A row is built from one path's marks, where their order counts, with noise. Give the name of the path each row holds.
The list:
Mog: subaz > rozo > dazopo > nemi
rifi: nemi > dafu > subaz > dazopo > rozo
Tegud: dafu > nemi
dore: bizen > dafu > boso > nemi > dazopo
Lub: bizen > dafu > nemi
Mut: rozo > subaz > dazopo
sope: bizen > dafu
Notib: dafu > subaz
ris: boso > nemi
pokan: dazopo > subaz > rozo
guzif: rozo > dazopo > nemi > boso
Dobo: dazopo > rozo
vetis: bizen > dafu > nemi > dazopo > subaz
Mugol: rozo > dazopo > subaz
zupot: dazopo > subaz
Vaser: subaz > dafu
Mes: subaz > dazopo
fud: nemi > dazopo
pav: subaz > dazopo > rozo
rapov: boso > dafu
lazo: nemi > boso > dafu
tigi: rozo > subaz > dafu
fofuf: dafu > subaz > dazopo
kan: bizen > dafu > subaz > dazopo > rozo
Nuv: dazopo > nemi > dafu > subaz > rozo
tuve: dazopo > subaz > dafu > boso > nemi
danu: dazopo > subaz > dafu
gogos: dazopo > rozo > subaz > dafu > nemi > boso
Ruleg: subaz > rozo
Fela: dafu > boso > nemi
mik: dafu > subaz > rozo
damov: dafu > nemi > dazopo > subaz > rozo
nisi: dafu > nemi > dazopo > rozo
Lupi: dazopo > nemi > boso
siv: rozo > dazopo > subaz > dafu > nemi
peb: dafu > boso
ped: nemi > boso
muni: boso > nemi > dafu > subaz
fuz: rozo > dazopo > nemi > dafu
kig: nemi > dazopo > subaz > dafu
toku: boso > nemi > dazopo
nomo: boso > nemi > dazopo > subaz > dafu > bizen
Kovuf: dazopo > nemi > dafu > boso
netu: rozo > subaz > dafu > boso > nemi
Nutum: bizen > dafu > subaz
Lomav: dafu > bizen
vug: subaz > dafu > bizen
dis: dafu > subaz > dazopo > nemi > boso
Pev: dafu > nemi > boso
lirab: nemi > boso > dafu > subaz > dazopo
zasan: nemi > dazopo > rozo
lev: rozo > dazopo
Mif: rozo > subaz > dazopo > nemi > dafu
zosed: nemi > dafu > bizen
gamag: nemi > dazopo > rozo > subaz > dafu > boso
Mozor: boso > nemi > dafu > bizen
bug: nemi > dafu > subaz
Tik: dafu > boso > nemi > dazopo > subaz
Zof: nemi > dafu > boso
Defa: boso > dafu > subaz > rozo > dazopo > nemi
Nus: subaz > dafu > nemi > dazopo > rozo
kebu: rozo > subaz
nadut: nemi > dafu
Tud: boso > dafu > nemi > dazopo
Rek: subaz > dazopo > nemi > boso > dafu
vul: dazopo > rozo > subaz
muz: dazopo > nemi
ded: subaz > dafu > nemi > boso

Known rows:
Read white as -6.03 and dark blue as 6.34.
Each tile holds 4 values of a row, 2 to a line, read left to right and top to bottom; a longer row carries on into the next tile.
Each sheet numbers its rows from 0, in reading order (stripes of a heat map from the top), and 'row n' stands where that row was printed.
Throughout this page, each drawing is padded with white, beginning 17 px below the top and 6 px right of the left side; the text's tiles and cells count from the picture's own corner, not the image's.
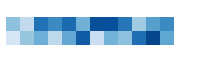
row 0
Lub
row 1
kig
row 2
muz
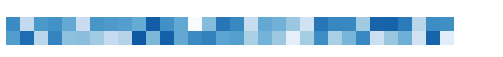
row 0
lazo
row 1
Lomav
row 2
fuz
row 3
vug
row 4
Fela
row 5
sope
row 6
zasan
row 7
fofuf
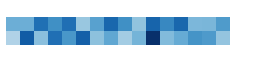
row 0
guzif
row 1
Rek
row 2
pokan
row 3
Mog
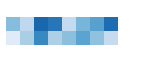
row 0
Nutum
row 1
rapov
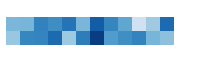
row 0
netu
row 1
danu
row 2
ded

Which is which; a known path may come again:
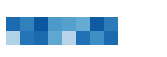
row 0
vul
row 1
Mugol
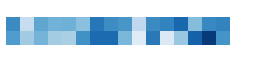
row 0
Fela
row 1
tigi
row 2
mik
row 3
Nuv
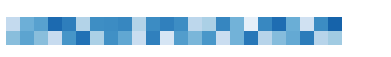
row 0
rapov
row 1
lirab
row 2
Notib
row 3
Pev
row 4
zosed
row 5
nadut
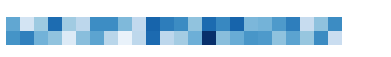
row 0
ded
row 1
dore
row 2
kan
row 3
pokan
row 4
Mog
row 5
Tegud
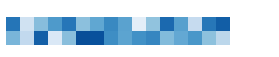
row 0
nisi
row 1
Kovuf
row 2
Vaser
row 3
rifi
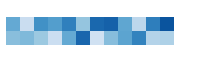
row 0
Lomav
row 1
fud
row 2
bug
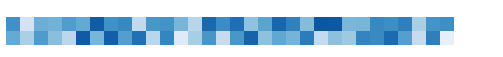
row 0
peb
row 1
fuz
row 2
lazo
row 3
vetis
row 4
Rek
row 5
gamag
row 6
netu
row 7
dis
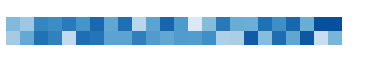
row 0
kebu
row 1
Dobo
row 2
Mes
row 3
Nus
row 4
guzif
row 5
kig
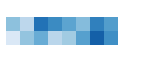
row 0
Lub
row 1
Mif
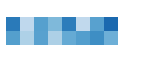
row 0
Tik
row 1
pav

